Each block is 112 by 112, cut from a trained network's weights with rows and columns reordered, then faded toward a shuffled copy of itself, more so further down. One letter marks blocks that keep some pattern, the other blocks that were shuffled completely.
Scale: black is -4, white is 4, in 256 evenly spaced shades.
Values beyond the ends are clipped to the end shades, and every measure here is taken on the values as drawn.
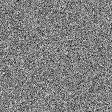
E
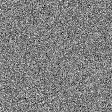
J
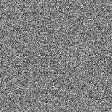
J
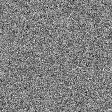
E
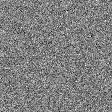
E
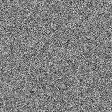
J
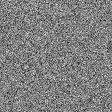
E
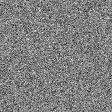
E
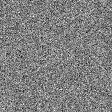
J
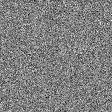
E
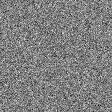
J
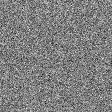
E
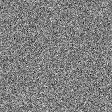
E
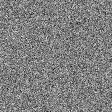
E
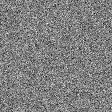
E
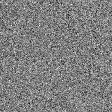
J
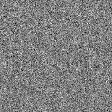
J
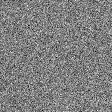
E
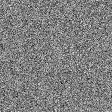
J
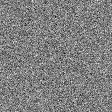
E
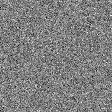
J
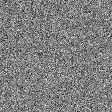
J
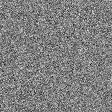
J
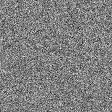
E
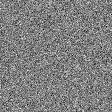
E
